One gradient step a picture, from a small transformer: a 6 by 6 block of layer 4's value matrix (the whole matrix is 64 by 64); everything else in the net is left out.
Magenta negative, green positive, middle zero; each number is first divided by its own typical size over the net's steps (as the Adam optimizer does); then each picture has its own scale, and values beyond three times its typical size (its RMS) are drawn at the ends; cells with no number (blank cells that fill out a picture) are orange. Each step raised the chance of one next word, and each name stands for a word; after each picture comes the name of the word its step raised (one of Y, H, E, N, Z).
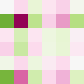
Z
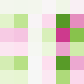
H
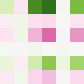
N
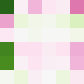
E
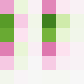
E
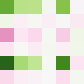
N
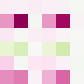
Z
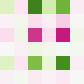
N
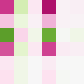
E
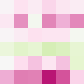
Z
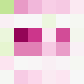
E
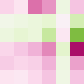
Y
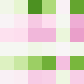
N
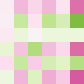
Y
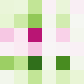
H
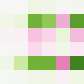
H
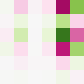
Y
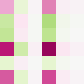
Y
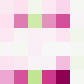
Z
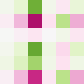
Z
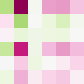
E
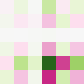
N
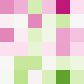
E
